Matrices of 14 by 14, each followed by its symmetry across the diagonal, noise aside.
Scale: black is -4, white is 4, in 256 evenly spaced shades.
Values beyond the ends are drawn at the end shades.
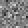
antisymmetric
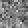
antisymmetric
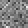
symmetric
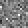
neither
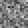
neither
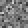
symmetric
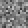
antisymmetric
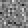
antisymmetric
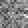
neither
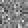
neither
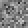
symmetric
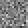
antisymmetric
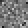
symmetric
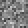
neither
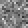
neither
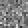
neither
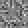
antisymmetric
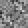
symmetric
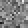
antisymmetric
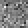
antisymmetric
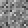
symmetric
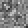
symmetric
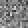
antisymmetric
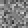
antisymmetric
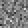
neither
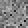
symmetric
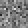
neither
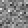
neither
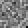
symmetric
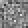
symmetric
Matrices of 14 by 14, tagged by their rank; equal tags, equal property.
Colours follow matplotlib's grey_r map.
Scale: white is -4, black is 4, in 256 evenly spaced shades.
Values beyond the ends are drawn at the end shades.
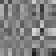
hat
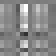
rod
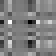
rod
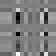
rod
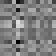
hat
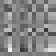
hat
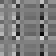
rod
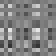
rod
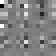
hat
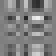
rod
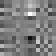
hat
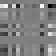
rod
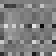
hat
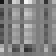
rod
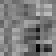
hat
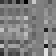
hat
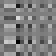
rod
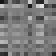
hat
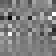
hat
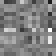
hat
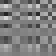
rod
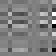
rod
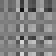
rod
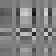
rod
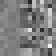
hat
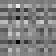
hat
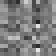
hat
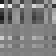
rod
